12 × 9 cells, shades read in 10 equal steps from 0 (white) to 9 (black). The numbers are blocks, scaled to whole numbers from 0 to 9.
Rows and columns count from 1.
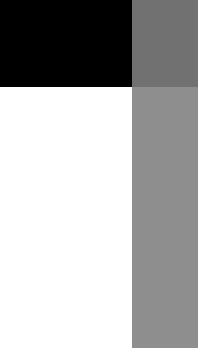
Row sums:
69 69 69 12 12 12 12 12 12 12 12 12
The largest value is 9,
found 18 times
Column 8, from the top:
5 5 5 4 4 4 4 4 4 4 4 4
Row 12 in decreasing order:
4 4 4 0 0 0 0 0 0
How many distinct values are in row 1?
2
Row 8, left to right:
0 0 0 0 0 0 4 4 4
